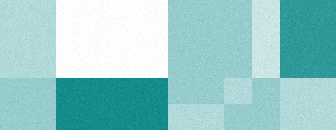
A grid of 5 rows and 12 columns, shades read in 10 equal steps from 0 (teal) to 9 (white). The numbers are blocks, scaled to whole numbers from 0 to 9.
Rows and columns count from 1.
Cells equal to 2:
0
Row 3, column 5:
9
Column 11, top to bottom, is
1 1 1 6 6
